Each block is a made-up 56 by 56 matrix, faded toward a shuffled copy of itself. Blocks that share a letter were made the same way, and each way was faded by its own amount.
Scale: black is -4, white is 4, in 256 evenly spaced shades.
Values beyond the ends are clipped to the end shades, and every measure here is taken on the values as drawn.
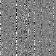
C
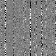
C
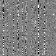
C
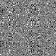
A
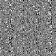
A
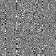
A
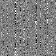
C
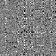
A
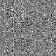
A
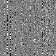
C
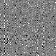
A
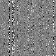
C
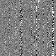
C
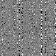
C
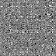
A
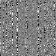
C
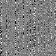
C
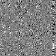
A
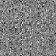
A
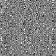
A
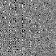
A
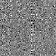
A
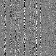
C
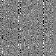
C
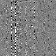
C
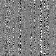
C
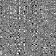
A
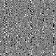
A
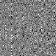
A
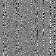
C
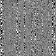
C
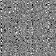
A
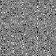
A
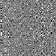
A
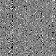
A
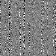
C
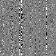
C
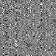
A
